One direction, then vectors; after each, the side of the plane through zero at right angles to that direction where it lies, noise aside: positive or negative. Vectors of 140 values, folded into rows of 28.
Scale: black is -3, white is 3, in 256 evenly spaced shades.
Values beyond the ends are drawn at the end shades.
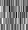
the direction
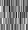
positive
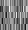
negative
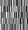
positive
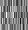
positive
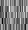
negative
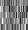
positive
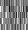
positive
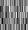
negative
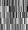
positive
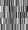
positive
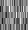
negative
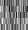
positive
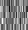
positive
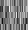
negative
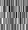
positive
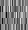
negative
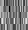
positive
